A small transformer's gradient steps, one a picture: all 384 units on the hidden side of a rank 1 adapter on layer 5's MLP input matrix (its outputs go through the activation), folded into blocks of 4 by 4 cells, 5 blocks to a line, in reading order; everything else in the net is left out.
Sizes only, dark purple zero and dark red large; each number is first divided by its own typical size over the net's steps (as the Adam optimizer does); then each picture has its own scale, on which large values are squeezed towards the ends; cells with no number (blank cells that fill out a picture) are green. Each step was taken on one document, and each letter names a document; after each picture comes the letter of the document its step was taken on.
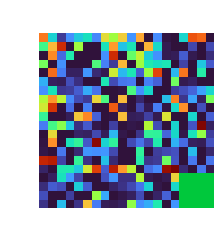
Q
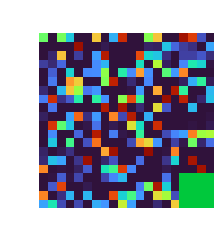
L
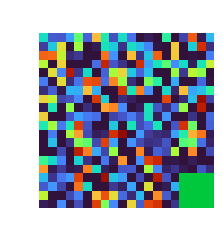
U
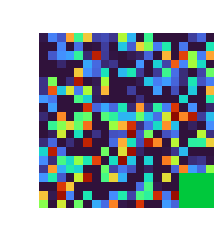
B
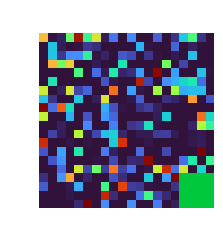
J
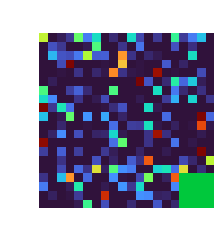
J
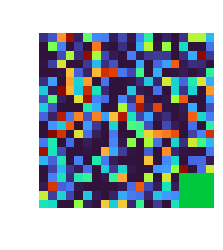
B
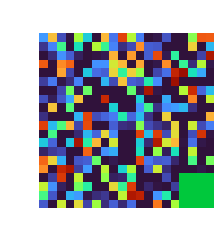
Q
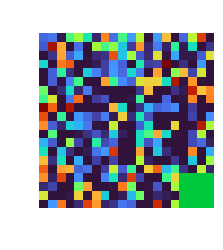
Q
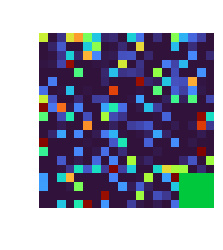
J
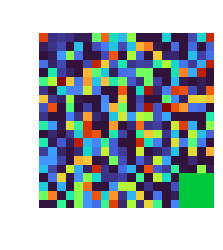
U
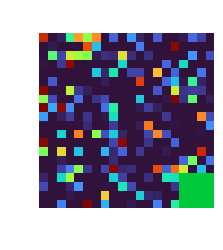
J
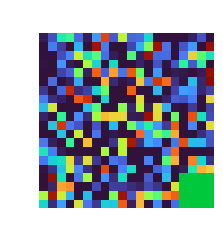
B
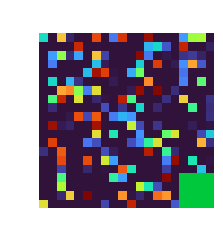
L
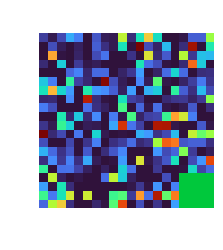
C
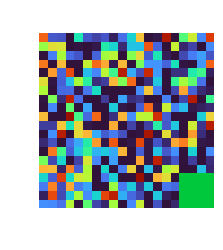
U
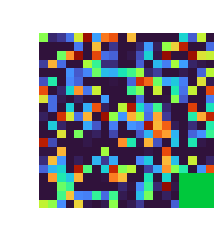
B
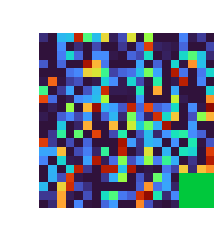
B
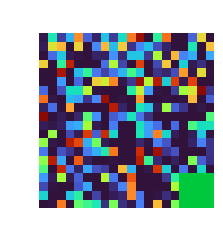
Q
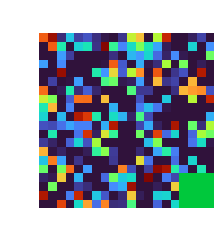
Q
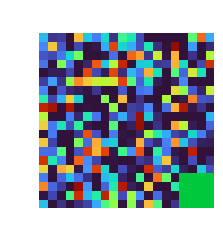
U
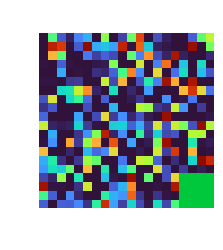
Q
